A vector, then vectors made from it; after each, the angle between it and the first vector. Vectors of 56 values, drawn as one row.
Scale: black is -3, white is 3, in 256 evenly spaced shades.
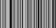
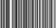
nearly opposite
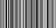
orthogonal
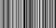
partly opposed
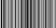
orthogonal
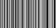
orthogonal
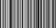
nearly parallel
